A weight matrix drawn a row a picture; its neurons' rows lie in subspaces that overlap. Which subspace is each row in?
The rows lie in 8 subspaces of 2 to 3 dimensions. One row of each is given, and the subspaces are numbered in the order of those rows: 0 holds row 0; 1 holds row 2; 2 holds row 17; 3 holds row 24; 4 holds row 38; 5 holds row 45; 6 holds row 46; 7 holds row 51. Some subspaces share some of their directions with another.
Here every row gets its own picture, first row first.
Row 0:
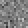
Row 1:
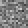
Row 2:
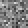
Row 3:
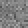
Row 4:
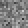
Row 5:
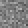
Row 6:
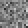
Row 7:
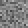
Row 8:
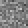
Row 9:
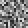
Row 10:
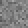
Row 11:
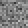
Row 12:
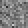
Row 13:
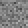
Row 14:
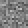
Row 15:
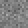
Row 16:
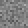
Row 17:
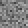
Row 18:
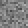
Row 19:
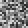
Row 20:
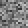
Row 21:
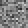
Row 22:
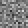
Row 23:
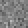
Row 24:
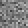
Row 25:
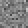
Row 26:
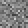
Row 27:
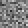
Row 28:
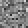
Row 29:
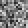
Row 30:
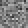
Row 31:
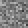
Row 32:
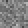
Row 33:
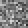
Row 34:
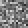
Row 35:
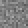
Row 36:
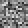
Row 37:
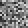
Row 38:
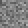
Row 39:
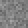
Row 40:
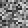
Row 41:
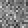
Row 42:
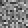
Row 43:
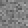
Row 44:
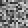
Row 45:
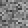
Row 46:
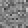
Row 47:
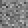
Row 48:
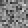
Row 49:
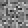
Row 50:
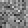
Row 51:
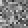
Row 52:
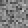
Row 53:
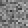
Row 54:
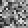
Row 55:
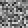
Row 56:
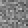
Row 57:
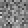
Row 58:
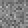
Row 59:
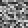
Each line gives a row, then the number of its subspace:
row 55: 2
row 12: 4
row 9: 0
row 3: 4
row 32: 4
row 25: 6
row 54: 7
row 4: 1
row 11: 2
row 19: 2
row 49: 7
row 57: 1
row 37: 3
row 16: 1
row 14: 7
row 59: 4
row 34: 3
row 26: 2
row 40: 5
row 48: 3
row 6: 6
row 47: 4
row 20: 5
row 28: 6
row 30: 6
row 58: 4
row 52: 3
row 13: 2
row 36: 7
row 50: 3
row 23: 0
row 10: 7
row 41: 4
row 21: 6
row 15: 5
